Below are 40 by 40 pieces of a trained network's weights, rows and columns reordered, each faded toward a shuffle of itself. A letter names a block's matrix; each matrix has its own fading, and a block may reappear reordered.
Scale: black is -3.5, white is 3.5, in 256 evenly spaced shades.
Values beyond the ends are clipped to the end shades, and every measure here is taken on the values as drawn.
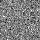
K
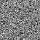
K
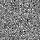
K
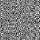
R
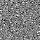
K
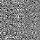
R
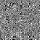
R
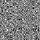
R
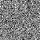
K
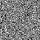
K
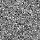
K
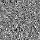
K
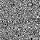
K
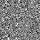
K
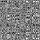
R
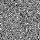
K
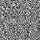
R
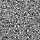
K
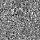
K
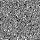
K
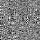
R
